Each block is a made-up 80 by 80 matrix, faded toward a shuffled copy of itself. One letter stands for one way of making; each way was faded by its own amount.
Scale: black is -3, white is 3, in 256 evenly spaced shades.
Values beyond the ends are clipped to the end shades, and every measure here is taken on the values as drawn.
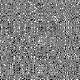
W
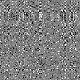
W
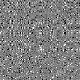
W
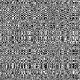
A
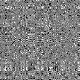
W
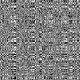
A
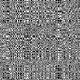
A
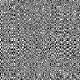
A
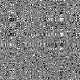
W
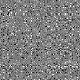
W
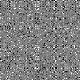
W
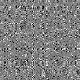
W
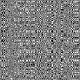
A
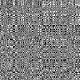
A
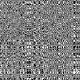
A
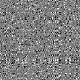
W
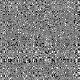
W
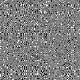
W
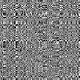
A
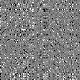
W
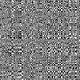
A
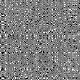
W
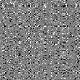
W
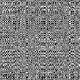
A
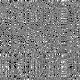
W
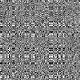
A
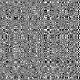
A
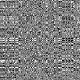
A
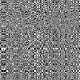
A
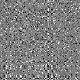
W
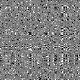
W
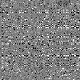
W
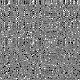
W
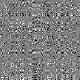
W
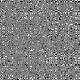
W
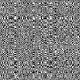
A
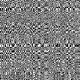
A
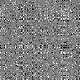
W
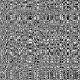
A
